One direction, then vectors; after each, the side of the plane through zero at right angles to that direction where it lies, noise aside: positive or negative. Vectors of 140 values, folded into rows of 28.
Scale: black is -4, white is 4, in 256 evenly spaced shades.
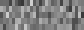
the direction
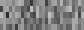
negative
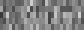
positive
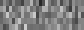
positive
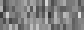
positive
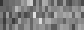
positive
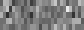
negative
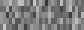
negative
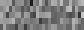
negative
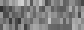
negative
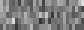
negative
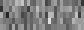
negative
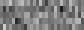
negative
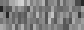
negative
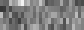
negative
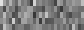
negative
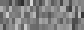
positive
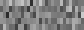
negative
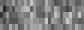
positive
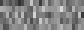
positive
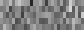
negative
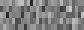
negative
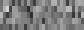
negative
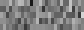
negative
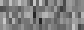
negative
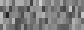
negative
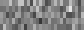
negative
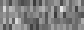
positive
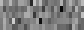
negative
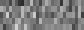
positive
